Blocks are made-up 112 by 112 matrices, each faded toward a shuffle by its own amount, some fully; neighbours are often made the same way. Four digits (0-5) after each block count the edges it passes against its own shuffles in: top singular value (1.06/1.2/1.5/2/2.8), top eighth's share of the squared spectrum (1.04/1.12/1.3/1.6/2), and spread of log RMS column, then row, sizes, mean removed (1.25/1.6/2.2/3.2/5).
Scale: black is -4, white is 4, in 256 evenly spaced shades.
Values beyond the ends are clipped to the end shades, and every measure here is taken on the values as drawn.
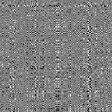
5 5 4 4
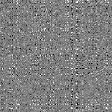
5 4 3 3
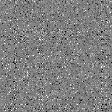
4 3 2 2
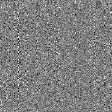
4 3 4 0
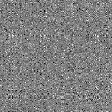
4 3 2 2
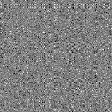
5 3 2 2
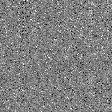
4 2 1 1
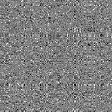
5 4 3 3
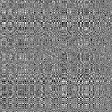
5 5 4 4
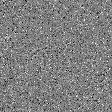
0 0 0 0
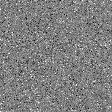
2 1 0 0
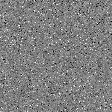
1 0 0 0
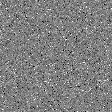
3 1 0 0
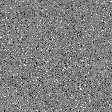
2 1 0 0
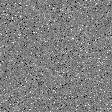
0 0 0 0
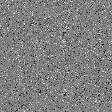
1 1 1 0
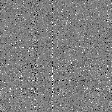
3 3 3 2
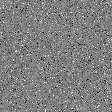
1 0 0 0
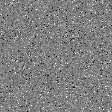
1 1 1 1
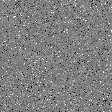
0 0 0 0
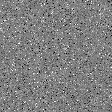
0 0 0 0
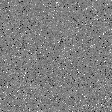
1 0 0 0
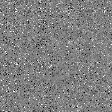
2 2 2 2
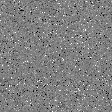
1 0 0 1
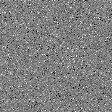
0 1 0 1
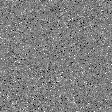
0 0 0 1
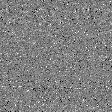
1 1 0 2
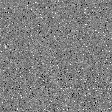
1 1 0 2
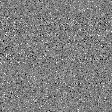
1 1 0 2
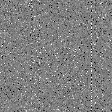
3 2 2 0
